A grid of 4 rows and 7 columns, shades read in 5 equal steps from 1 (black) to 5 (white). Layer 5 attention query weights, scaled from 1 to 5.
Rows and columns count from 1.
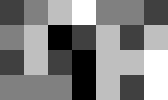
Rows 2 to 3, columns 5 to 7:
4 2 4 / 4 4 5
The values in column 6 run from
2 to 4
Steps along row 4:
same same down up down up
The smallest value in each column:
2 3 1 1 3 2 2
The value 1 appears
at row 2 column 3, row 3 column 4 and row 4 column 4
